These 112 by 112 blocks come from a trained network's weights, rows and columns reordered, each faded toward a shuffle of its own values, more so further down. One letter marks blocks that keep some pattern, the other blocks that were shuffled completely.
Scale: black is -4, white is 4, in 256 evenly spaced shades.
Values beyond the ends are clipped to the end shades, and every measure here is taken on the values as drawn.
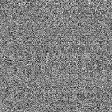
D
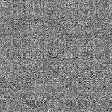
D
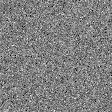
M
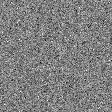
M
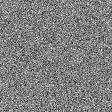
M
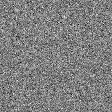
M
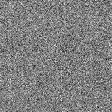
D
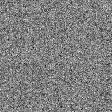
D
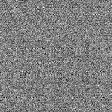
D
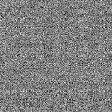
D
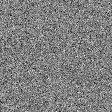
M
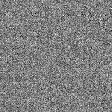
D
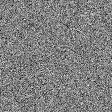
M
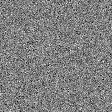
M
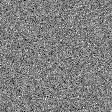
M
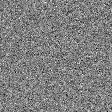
M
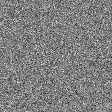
M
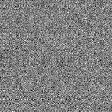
D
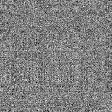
D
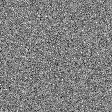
M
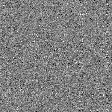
D
